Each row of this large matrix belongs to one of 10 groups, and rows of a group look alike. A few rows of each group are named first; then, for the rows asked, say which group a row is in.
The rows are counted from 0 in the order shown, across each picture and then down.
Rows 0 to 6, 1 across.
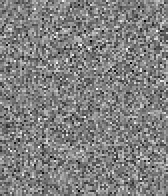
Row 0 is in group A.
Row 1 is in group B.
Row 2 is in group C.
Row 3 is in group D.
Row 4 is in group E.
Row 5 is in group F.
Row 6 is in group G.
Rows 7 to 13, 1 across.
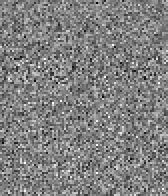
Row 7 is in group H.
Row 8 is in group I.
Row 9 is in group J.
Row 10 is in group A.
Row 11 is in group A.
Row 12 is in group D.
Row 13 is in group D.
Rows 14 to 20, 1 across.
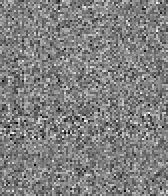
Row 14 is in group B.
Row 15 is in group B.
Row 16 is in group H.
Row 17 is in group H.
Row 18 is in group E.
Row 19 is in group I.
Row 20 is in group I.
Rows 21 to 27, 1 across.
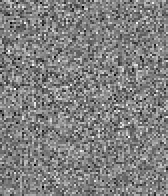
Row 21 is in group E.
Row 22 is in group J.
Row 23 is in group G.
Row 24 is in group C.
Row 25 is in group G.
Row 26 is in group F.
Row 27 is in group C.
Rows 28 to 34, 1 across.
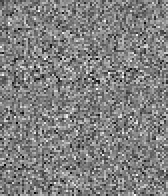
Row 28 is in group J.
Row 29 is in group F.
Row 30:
H
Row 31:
D
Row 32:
C
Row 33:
A
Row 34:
F
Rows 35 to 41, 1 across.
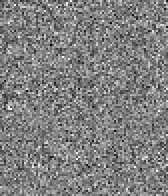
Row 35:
C
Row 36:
J
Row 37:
A
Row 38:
J
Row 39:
I
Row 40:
F
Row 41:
B
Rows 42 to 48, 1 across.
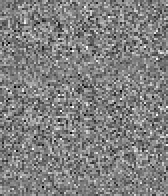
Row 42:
H
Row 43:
I
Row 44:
B
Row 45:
I
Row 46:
I
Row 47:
G
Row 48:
C
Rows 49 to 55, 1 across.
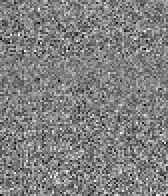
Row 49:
H
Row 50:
E
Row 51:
H
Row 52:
A
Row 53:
A
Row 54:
F
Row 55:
C
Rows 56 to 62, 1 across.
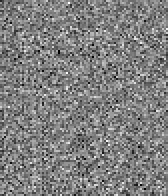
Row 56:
A
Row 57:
H
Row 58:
F
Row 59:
C
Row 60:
A
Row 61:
A
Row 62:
A
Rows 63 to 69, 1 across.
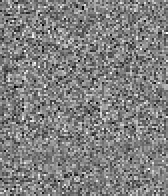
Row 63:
E
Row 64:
G
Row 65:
J
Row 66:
H
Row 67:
G
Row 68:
D
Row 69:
E
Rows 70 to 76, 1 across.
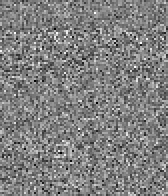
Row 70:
C
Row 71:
C
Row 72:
E
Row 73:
B
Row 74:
B
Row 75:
I
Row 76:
F
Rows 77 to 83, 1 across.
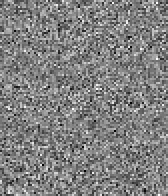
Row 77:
B
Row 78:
D
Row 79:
B
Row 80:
D
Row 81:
I
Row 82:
E
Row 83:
J
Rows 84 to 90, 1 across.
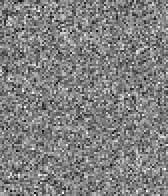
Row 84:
J
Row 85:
H
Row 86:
J
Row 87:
G
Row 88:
I
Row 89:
G
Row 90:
E
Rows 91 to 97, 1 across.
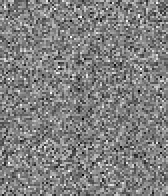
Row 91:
B
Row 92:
D
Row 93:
I
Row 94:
A
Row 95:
A
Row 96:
J
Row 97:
A
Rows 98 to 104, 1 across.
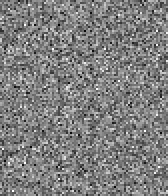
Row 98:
F
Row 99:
J
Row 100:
B
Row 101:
D
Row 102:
I
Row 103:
J
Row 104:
I
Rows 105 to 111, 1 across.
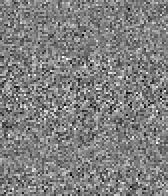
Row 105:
D
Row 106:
E
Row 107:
A
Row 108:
D
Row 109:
J
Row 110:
B
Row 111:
A
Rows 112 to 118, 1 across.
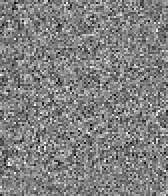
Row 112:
H
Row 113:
B
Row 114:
H
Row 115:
C
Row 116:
B
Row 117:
J
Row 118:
C
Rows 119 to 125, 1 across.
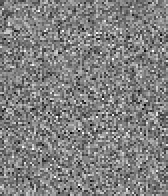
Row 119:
J
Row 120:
D
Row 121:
G
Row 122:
A
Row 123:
B
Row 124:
G
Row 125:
B
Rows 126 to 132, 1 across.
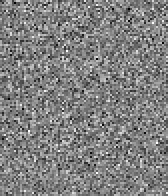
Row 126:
D
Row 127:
E
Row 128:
H
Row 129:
E
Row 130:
A
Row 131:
B
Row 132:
D
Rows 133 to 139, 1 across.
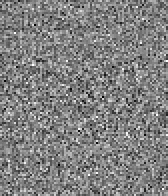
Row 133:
F
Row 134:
C
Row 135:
G
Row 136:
A
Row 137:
B
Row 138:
H
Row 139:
D
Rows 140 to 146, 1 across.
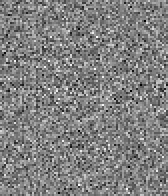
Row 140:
E
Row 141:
A
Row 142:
C
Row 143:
C
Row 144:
B
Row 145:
A
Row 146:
B
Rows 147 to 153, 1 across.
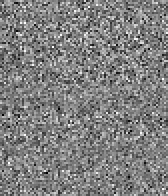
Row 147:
D
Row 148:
H
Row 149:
G
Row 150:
H
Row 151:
D
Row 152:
J
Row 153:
D
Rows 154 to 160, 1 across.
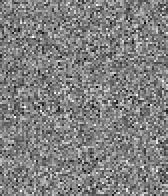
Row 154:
D
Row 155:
G
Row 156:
I
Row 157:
H
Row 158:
C
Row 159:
B
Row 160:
B
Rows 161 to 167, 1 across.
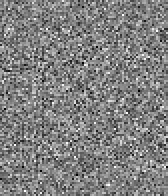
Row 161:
A
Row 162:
B
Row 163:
E
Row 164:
A
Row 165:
F
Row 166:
C
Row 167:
E
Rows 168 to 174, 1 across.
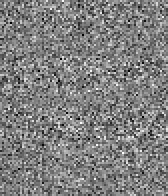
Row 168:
A
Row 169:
A
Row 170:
H
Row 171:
D
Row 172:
F
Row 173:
G
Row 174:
F
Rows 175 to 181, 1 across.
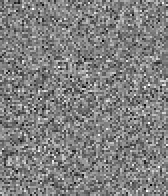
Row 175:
G
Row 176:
A
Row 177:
I
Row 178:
E
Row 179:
E
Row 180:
J
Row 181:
E
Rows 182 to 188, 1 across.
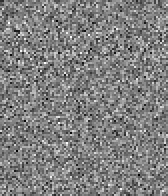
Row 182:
J
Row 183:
D
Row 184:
E
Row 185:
A
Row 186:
I
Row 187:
C
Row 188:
A
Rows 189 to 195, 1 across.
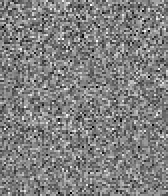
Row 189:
A
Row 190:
E
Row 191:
F
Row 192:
H
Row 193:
I
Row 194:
A
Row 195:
H
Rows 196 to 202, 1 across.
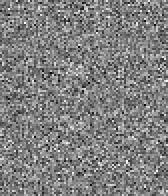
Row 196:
E
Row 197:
B
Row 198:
F
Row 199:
E
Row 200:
F
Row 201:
B
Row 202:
I
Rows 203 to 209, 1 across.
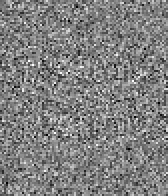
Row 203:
E
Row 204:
A
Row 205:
F
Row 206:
G
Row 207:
F
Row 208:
D
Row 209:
J
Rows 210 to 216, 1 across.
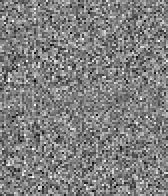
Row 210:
A
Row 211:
F
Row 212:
J
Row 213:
C
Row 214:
H
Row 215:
J
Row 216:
G
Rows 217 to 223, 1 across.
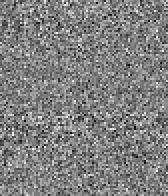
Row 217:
H
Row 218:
B
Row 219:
D
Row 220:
A
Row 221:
I
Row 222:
J
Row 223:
B
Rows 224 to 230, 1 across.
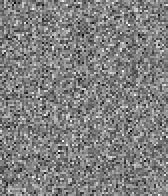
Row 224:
G
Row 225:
A
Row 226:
A
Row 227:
E
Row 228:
D
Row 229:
I
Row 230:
J
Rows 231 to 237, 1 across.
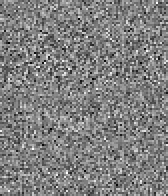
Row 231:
B
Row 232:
E
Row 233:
J
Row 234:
D
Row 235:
F
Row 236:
G
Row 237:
C
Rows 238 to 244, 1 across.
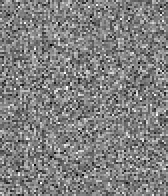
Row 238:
D
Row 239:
F
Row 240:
A
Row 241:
C
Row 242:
B
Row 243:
F
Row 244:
E
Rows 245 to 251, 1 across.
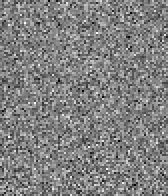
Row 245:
H
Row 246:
D
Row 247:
H
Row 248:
A
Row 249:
D
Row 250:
B
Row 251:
A
